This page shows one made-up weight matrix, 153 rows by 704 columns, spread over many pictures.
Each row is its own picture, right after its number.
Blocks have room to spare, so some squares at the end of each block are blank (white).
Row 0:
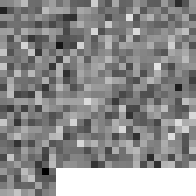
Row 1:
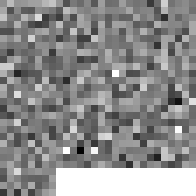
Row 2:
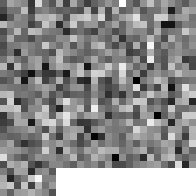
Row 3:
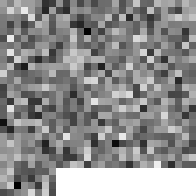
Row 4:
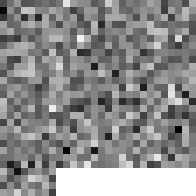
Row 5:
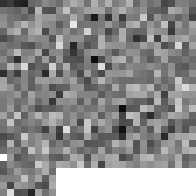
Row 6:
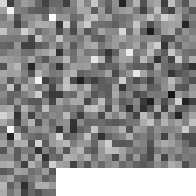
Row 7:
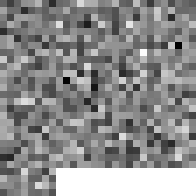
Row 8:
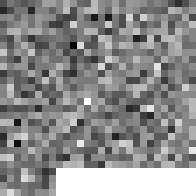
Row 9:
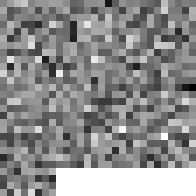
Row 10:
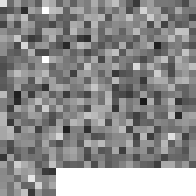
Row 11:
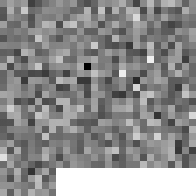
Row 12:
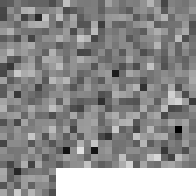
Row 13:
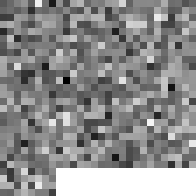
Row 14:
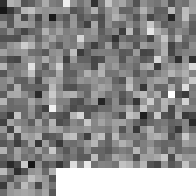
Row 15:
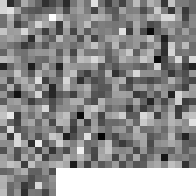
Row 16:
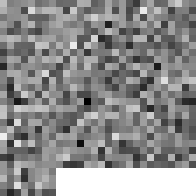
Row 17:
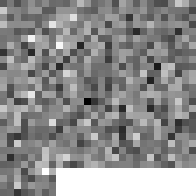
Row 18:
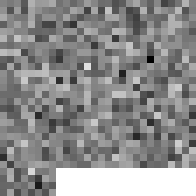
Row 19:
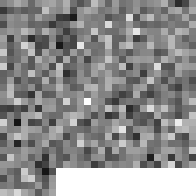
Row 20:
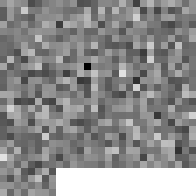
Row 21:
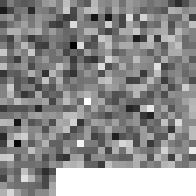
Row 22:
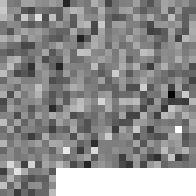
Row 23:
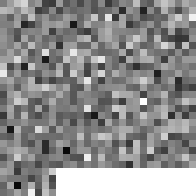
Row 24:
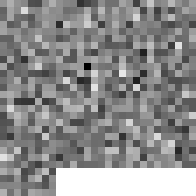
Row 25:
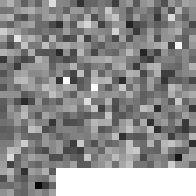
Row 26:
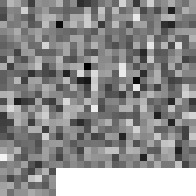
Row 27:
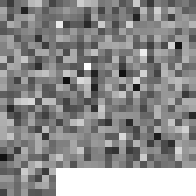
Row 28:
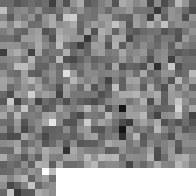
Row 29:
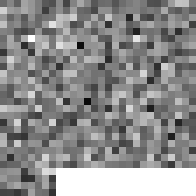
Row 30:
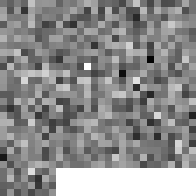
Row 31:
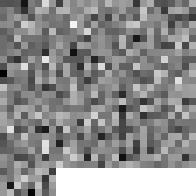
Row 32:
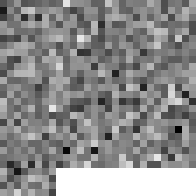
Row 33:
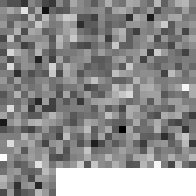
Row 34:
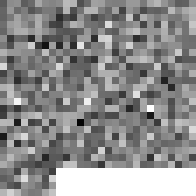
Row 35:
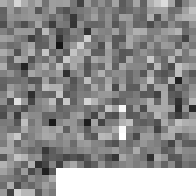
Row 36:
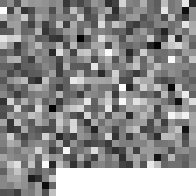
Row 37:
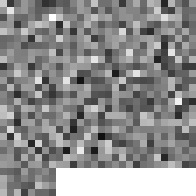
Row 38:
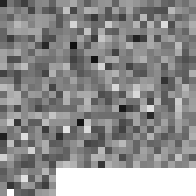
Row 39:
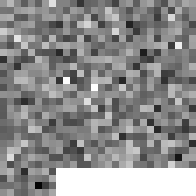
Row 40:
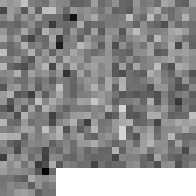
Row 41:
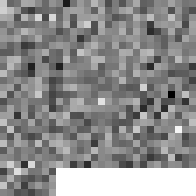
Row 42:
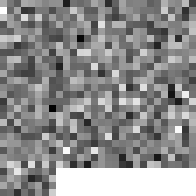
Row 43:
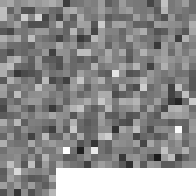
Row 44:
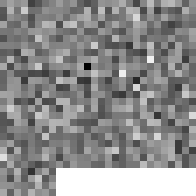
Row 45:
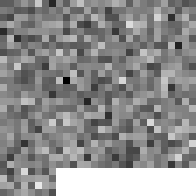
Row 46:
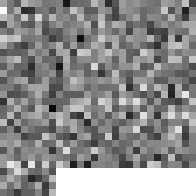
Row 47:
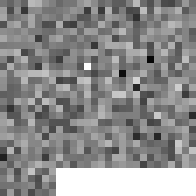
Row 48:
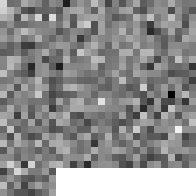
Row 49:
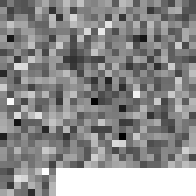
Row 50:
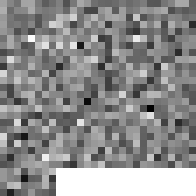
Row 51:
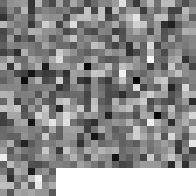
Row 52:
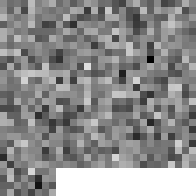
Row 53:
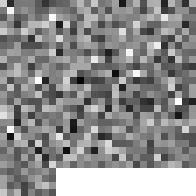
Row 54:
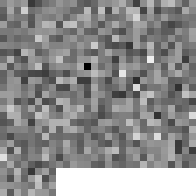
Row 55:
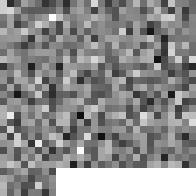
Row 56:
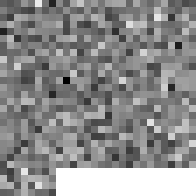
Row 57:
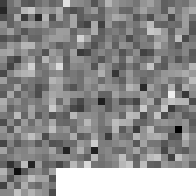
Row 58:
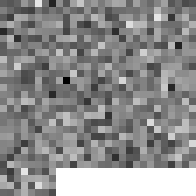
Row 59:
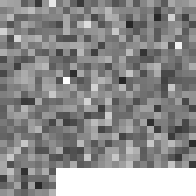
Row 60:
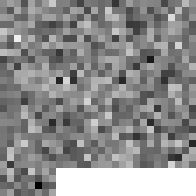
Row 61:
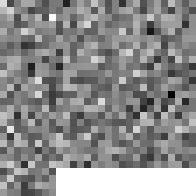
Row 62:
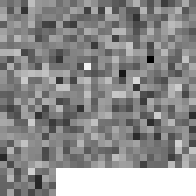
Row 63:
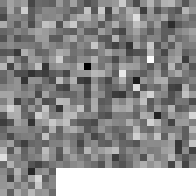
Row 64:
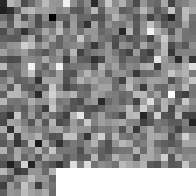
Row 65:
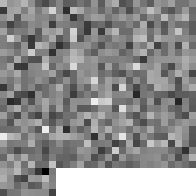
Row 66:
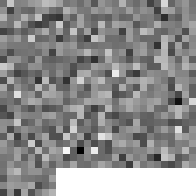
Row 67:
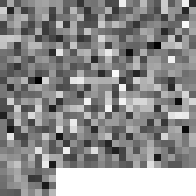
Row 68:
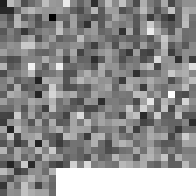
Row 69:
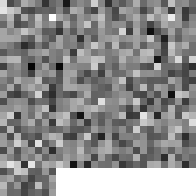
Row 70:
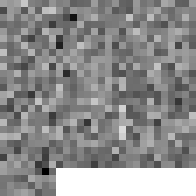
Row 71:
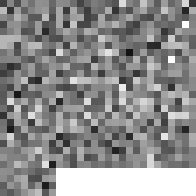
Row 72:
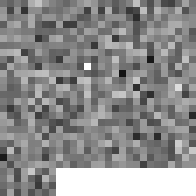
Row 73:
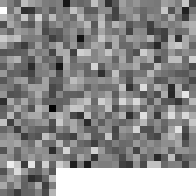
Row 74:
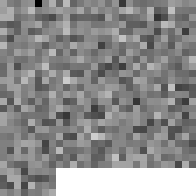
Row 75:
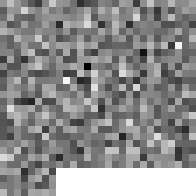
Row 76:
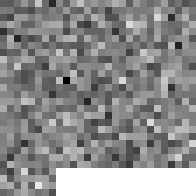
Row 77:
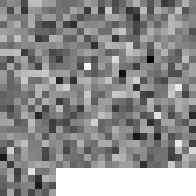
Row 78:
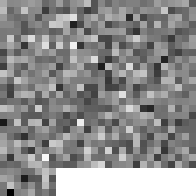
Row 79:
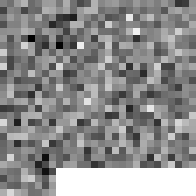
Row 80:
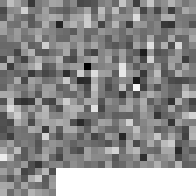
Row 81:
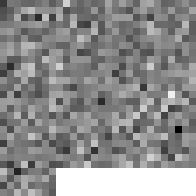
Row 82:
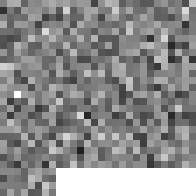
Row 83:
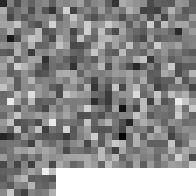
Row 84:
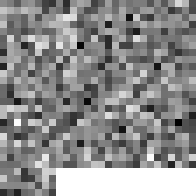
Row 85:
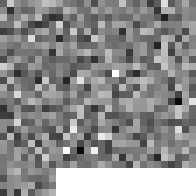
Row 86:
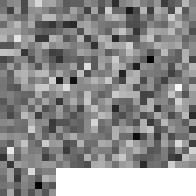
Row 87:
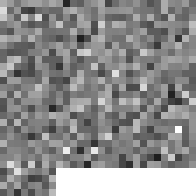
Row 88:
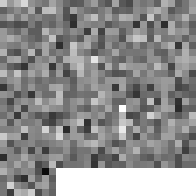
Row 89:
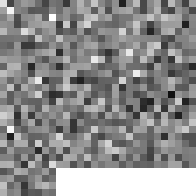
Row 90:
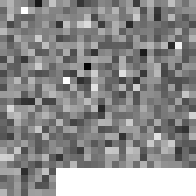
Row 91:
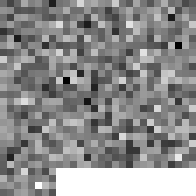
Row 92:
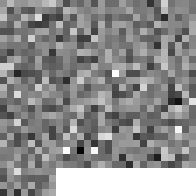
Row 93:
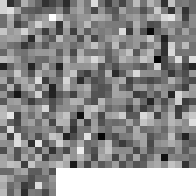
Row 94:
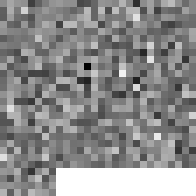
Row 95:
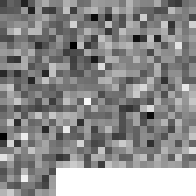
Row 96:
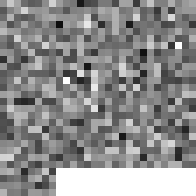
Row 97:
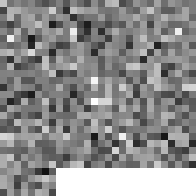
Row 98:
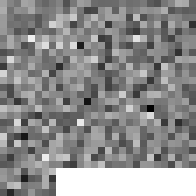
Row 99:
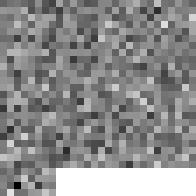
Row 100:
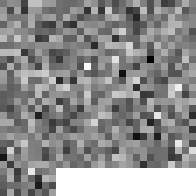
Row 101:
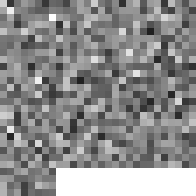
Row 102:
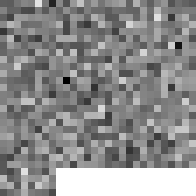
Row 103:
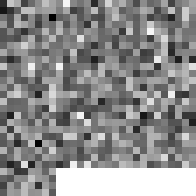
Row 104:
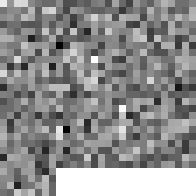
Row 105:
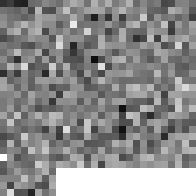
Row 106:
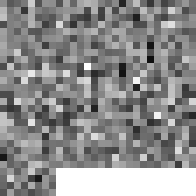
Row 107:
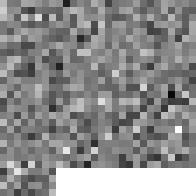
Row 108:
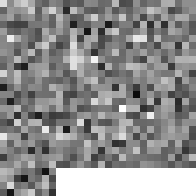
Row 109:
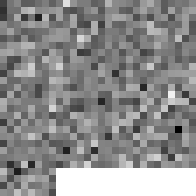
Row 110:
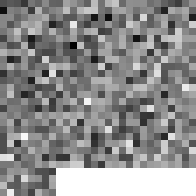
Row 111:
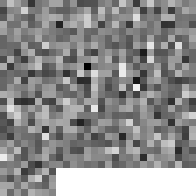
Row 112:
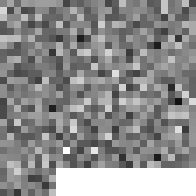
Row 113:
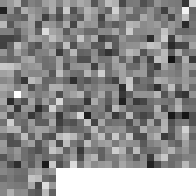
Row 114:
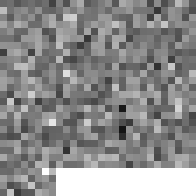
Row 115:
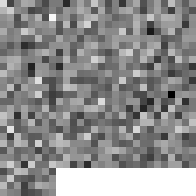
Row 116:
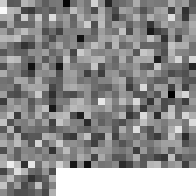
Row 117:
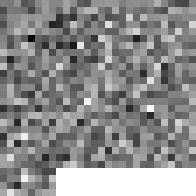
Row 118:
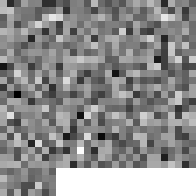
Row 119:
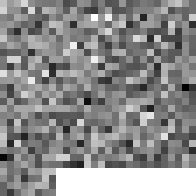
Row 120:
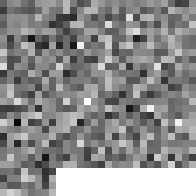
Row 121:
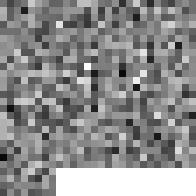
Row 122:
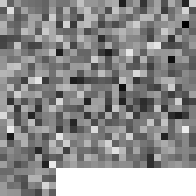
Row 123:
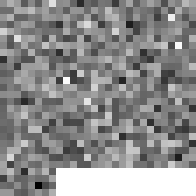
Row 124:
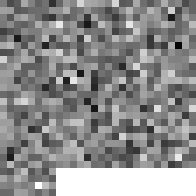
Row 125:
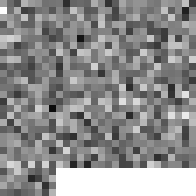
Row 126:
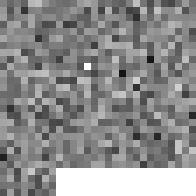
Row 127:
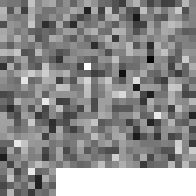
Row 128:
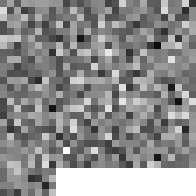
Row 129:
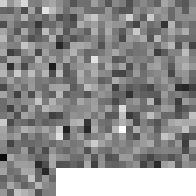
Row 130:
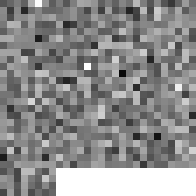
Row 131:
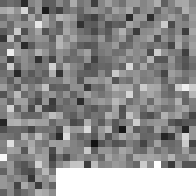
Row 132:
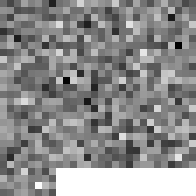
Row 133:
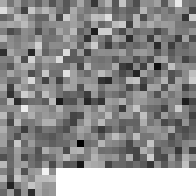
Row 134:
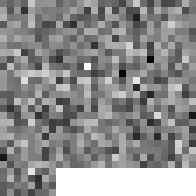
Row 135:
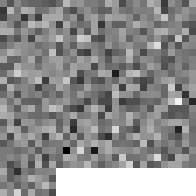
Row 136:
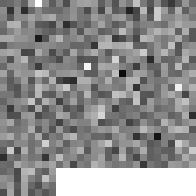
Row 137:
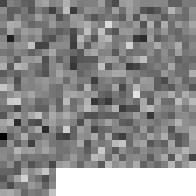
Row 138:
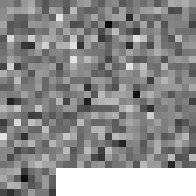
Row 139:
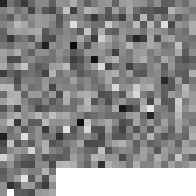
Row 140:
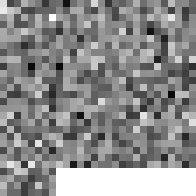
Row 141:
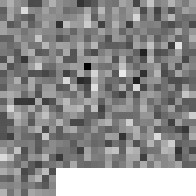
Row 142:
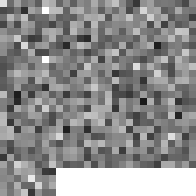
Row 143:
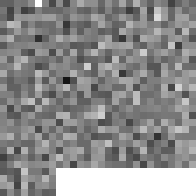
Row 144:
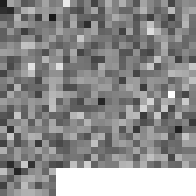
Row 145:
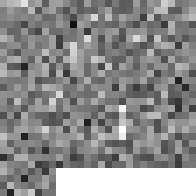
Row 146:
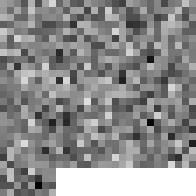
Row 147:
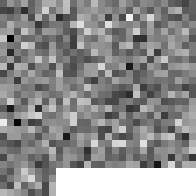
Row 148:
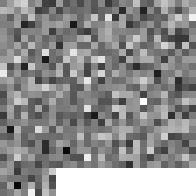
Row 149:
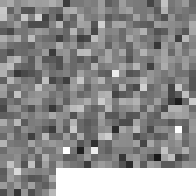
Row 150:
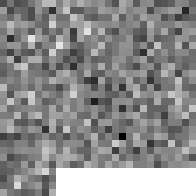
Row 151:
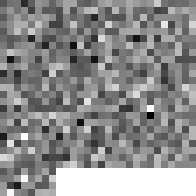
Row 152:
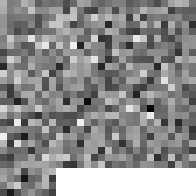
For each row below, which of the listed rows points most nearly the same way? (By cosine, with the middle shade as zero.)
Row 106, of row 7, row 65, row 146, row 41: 146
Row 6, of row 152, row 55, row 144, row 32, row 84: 55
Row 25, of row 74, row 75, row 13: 75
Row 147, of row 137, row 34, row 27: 137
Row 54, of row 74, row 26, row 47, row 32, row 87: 26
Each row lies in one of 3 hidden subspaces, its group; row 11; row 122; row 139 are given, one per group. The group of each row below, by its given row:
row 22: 122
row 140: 122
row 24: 11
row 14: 122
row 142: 139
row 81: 122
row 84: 139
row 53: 122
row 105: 139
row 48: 122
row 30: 11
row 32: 122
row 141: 11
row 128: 122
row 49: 139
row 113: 122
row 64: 122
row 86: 11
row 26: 11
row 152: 139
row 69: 122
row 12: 122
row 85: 122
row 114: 139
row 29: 139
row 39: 11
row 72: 11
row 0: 139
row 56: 11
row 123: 11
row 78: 139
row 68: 122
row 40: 139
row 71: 122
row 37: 122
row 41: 122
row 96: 11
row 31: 139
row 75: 11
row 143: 11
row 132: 11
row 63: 11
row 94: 11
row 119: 139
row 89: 122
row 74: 11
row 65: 139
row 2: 11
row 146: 11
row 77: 11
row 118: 122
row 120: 139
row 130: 11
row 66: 122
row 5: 139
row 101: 122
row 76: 11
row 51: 11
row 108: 139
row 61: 122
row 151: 139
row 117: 139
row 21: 139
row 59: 11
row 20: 11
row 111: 11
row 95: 139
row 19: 139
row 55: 122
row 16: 139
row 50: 139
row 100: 11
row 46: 122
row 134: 11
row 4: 122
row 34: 139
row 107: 122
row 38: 139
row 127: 11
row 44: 11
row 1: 122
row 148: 139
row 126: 11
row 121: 11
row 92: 122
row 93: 122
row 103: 122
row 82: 122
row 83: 139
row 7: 11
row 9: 139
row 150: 139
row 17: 139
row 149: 122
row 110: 139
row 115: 122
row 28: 139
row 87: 122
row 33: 139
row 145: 139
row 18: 11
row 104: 139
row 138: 139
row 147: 139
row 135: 122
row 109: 122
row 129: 139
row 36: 122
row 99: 139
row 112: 122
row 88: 139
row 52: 11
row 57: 122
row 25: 11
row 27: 11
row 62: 11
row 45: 11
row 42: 122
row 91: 11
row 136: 11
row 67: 122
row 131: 139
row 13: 11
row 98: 139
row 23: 139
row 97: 139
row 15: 122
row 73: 122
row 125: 122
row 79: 139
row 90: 11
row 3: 139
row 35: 139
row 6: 122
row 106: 11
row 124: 11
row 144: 122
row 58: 11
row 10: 139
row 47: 11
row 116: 122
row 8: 139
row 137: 139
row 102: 11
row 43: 122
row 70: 139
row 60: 11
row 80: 11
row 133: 139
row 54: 11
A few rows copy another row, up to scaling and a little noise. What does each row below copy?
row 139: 38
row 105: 5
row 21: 8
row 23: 148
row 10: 142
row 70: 40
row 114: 28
